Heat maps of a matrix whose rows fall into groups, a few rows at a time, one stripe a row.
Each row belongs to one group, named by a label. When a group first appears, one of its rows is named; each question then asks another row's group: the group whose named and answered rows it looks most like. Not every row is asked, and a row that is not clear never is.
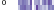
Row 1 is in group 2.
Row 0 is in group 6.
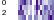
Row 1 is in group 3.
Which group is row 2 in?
2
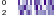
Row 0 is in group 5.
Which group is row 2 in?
2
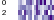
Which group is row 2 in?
3
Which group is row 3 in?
6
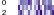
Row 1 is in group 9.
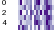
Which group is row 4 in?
3
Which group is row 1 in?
6
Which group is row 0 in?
3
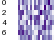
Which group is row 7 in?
6
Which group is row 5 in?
6
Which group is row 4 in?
5
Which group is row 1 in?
5
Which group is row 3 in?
3
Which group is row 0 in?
9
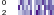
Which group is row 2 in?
5
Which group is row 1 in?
9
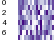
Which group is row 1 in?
2
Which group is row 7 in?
5
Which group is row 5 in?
2
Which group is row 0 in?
2
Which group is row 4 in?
9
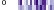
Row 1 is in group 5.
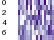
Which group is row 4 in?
5
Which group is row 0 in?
5
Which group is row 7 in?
2
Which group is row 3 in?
5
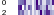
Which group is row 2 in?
9
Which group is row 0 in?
2
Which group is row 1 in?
3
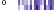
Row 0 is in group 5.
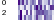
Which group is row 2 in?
3
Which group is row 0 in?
9
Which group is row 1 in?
5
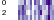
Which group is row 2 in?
9
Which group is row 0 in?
6
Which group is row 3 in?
9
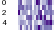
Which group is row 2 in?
9
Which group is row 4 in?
6
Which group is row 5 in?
3
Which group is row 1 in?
6
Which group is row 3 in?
5
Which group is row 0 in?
3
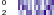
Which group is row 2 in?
5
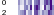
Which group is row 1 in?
5
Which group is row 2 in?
6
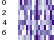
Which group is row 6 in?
3
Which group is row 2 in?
5
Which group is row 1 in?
2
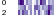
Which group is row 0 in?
2
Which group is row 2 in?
9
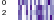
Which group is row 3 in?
3
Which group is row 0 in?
9
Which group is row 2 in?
3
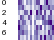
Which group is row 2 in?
5
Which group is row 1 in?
9
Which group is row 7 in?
5
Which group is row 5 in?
2
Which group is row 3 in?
6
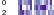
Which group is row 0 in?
3
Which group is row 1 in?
3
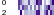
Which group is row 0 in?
2
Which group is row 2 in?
3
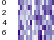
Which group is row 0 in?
2
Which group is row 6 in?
9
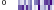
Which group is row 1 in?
9
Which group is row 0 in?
6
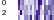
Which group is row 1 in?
9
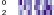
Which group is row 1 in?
6
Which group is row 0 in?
3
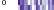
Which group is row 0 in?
2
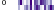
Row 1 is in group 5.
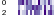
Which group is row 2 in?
5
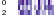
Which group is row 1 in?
9
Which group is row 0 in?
9
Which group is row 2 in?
2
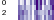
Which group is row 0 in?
5
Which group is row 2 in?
2
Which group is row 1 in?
2
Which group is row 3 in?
2
